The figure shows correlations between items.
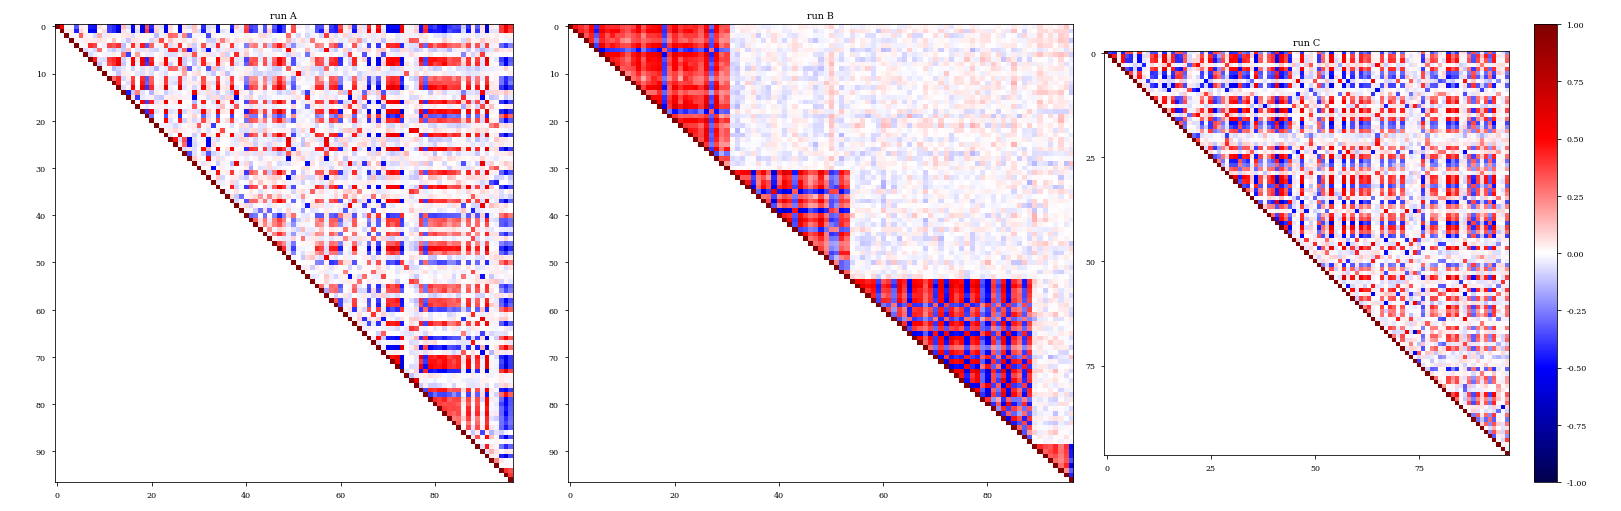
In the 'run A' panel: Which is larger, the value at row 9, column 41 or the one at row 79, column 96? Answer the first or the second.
the first
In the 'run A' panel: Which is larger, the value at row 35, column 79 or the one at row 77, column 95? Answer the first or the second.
the first
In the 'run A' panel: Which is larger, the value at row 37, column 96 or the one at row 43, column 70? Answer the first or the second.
the second
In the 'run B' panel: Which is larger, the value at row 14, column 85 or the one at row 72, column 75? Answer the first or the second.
the first
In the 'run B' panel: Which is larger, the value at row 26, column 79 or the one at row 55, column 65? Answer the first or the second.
the first
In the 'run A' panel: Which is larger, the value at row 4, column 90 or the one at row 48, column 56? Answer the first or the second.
the second
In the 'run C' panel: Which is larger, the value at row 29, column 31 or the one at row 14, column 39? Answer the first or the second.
the second
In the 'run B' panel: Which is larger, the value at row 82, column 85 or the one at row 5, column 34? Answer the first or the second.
the second
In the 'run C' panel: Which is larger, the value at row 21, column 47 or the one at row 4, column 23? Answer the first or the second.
the second
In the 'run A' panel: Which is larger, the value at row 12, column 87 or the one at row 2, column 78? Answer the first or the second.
the first
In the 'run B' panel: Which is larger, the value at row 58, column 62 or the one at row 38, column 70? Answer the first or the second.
the second
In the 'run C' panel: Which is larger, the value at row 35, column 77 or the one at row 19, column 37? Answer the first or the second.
the second
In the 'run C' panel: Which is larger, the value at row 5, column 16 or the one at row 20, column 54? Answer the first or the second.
the second
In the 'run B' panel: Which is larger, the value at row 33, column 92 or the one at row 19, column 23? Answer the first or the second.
the second
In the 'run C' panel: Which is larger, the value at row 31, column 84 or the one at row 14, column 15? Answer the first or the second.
the first
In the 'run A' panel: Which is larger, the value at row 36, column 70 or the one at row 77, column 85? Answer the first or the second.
the second
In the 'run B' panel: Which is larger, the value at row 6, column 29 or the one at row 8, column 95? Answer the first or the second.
the first
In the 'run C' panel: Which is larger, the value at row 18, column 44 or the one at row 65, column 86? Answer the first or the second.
the first
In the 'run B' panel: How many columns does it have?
97
